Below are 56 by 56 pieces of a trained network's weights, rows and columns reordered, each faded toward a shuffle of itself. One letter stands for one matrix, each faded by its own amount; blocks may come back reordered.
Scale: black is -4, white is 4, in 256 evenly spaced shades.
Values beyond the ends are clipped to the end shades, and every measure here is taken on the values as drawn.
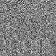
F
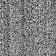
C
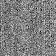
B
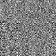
F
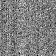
B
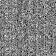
B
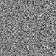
F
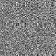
F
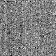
B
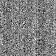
C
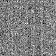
C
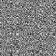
F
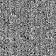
B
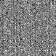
C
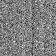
B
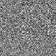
F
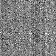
C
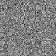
F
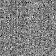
B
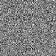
F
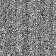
B
